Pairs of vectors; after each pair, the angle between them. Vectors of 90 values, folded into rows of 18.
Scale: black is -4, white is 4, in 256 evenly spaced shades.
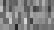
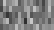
nearly opposite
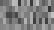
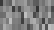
orthogonal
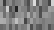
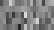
orthogonal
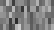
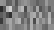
partly opposed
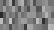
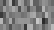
nearly parallel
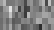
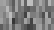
partly aligned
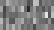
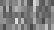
partly aligned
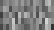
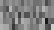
nearly opposite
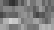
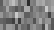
partly opposed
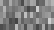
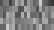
partly opposed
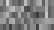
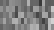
orthogonal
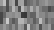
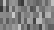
orthogonal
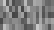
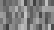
partly opposed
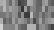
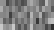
partly aligned
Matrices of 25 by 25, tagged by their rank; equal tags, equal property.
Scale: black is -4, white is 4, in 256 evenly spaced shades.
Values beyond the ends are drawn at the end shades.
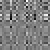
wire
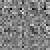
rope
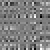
wire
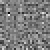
rope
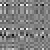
wire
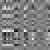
wire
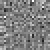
rope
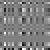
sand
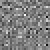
rope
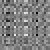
wire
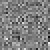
rope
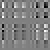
sand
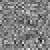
rope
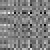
wire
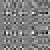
wire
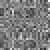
rope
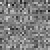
rope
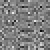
rope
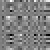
wire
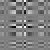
sand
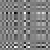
sand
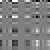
sand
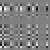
sand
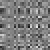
wire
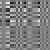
sand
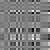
sand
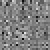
rope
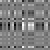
sand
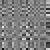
wire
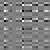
sand
